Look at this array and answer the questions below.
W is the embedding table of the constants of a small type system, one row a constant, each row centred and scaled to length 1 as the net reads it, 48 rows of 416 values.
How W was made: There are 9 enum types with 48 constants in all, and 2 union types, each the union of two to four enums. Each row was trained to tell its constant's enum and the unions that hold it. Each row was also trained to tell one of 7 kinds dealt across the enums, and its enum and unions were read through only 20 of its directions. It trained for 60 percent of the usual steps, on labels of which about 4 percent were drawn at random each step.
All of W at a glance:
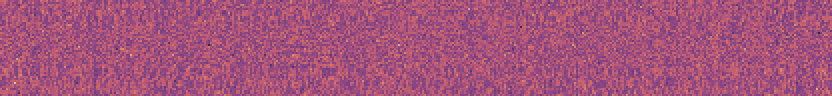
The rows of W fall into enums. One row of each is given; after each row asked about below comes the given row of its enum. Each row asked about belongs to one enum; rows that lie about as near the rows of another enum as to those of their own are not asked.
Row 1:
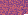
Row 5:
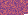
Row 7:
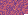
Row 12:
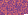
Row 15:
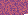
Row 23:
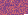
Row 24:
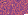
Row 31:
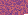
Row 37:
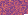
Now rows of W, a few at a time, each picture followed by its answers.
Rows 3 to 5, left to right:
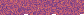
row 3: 24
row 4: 1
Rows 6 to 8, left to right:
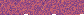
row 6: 15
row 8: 12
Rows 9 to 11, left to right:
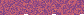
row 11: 7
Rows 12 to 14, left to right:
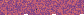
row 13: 31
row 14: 7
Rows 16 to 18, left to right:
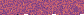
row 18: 31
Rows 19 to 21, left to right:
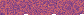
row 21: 12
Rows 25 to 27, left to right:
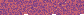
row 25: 31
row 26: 23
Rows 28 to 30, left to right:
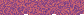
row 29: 1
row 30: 12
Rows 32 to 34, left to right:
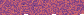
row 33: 23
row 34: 24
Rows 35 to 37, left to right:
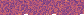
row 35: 24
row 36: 31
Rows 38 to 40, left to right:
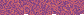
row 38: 7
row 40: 12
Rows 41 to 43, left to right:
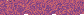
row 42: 12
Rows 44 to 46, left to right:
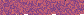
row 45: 24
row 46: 24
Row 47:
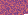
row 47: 31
